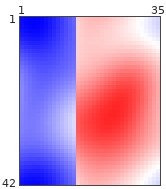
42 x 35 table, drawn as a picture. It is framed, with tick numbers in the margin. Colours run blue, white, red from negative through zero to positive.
Seam: vertical, 40% of the way across, the right part higher. Ninth with the lowest average: top left. Ninth with the highest average: middle right. Average level on the scale: 50%.
